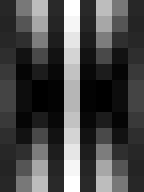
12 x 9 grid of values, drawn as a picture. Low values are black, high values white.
The grain runs up and down. On average the colour sits 30% of the way up the scale. Its left and right halves mirror each other, and so do its top and bottom. No overall slope runs across the table.
